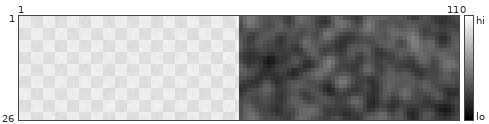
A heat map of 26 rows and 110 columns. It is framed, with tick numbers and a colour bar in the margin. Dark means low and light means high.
The table splits into one row of 2 panels. Panel 1,1: very high, checkered, faint in contrast. Panel 1,2: low, blotchy.
